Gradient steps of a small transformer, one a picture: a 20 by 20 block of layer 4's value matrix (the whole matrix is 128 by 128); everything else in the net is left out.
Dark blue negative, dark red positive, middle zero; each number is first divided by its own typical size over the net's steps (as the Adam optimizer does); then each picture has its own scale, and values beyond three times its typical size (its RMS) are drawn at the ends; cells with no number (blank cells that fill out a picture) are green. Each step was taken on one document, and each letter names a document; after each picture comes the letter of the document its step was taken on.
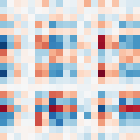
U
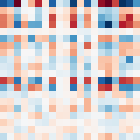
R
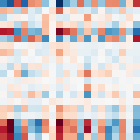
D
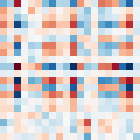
R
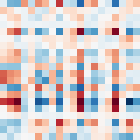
R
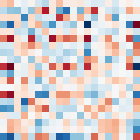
U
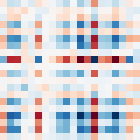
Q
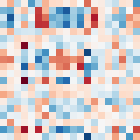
U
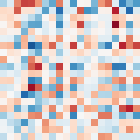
R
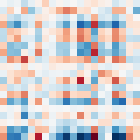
Q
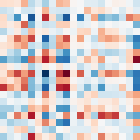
U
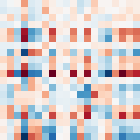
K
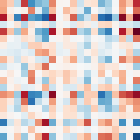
K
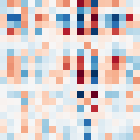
Q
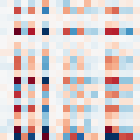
D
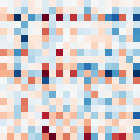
D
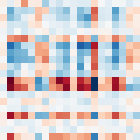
U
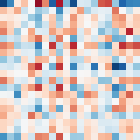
R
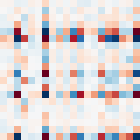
D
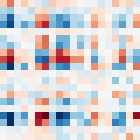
Q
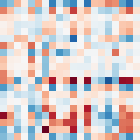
R
